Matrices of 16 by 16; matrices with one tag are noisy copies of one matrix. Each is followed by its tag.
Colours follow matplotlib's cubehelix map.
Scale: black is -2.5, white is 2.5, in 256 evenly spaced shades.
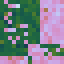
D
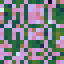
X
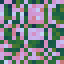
X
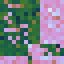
D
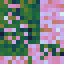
D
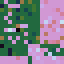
D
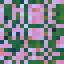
X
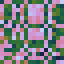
X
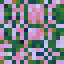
X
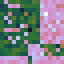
D
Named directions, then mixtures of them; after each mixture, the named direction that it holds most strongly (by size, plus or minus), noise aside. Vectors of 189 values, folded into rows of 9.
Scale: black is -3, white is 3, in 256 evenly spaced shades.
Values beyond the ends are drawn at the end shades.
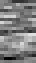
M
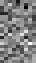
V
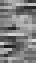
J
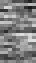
M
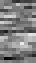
M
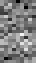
V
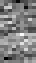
M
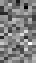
V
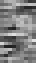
J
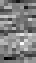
M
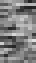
J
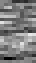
M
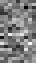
V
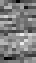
M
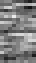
M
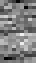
M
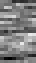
M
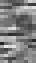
J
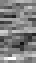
M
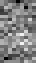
V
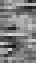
J
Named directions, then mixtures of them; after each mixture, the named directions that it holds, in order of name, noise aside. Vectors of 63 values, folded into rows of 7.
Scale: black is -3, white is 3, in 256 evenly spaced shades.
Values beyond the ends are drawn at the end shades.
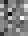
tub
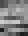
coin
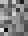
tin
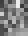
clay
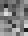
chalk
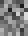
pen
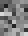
chalk, clay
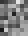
clay, tin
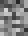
chalk, coin, pen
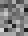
chalk, tin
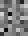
tin, tub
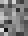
tin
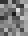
pen, tin, tub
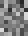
pen, tin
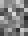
chalk, pen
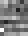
coin, tin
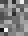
tin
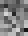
chalk
